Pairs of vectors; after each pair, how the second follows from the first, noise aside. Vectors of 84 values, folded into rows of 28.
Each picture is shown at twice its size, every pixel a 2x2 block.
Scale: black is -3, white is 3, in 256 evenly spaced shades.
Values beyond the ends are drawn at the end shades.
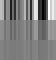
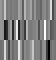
shuffled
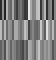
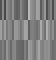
shrunk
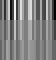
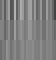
shrunk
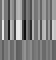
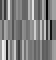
shuffled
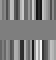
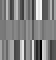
negated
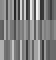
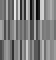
negated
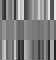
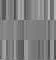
shrunk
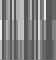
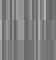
shrunk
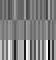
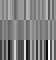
negated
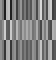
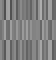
shrunk
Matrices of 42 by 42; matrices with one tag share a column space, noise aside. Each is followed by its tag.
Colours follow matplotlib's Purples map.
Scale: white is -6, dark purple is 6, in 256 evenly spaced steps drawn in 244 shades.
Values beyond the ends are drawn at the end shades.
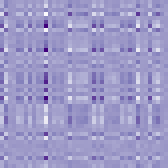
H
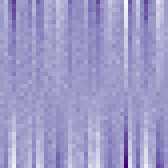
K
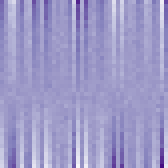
K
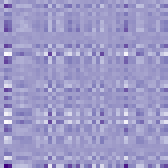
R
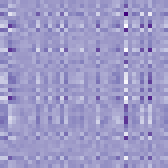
H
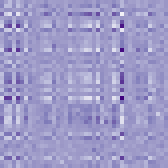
H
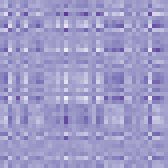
H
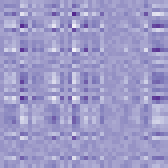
H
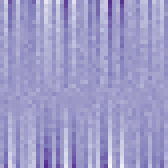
K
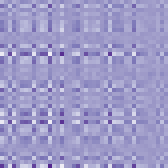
R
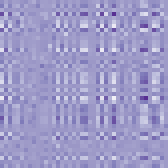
H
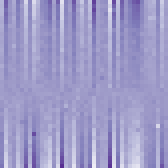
K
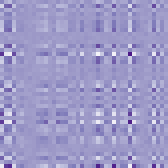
R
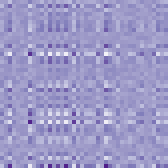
R
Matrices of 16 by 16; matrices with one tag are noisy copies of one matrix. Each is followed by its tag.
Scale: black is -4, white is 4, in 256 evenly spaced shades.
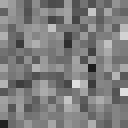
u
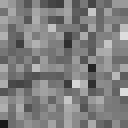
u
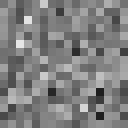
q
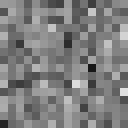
u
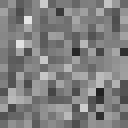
q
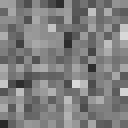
u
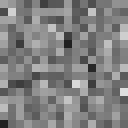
u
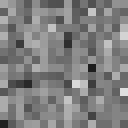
u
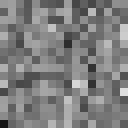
u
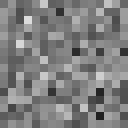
q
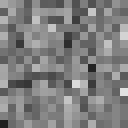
u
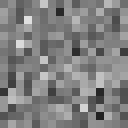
q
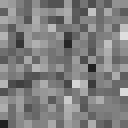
u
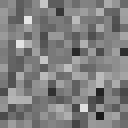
q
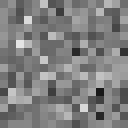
q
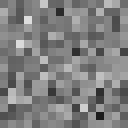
q
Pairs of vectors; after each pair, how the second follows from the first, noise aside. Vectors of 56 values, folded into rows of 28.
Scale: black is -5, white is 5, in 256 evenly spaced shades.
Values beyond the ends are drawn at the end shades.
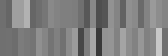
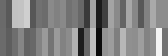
scaled up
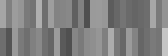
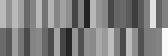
scaled up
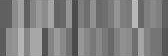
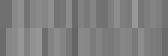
shrunk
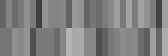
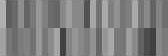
shuffled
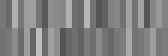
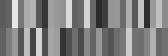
scaled up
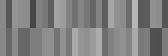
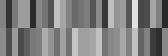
scaled up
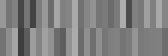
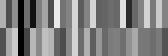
scaled up
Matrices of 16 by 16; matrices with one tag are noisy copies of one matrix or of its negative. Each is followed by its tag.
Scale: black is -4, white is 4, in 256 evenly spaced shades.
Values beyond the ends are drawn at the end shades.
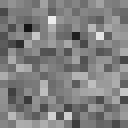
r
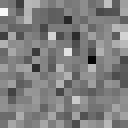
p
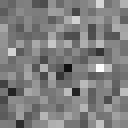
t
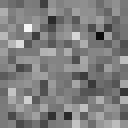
r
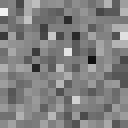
p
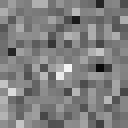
t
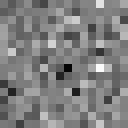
t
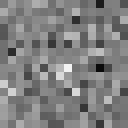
t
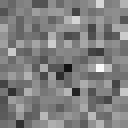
t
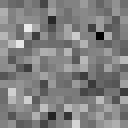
r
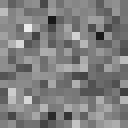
r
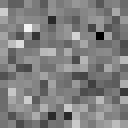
r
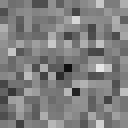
t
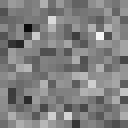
r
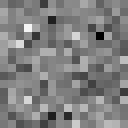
r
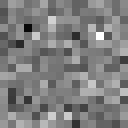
r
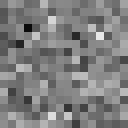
r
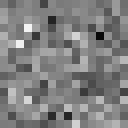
r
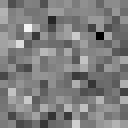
r
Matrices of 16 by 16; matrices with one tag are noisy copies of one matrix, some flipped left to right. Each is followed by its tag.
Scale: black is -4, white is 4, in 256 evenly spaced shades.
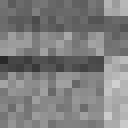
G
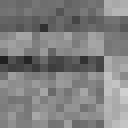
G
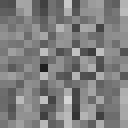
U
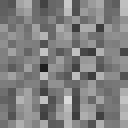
U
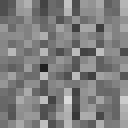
U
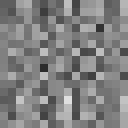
U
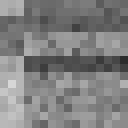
G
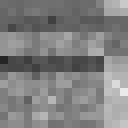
G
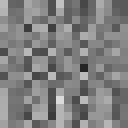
U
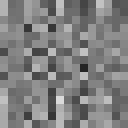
U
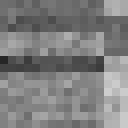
G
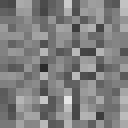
U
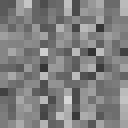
U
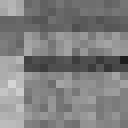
G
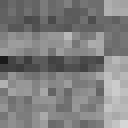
G
